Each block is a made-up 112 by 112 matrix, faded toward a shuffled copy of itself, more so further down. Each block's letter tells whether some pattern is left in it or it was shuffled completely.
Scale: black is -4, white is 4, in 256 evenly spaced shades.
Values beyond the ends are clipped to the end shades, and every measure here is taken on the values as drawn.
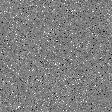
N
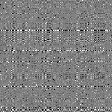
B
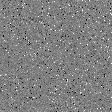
N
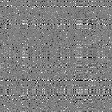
B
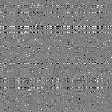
B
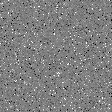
N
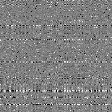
B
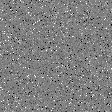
N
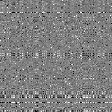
B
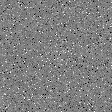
N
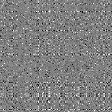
B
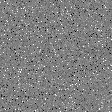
N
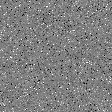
N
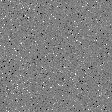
N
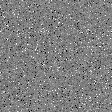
N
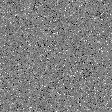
N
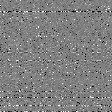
B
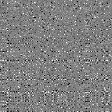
B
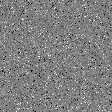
N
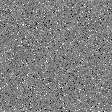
N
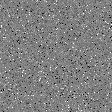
N
